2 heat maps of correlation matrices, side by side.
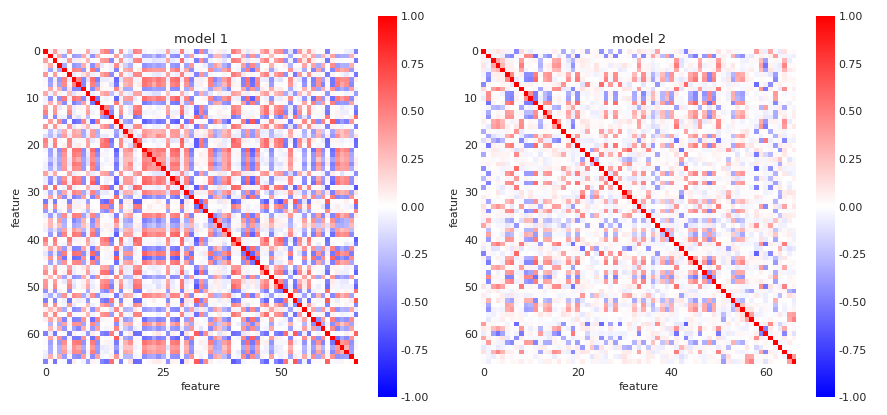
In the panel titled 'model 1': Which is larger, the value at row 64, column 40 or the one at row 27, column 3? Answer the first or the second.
the first
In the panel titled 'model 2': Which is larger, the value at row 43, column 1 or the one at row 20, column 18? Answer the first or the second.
the second
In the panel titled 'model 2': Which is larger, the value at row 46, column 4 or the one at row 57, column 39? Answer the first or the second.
the first
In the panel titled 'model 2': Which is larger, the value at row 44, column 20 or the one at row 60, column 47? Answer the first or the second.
the first
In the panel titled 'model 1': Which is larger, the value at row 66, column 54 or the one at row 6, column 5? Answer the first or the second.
the second
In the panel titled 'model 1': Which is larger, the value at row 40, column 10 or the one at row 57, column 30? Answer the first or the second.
the first
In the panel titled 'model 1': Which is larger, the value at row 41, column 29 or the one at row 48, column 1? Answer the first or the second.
the first
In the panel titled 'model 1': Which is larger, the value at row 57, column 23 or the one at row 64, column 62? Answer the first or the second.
the second
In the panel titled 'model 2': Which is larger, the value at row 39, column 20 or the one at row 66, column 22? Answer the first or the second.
the second
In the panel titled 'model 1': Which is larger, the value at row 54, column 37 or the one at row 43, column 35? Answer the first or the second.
the second
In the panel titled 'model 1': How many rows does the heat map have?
67
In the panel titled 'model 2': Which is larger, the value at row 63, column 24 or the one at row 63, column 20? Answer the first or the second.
the second
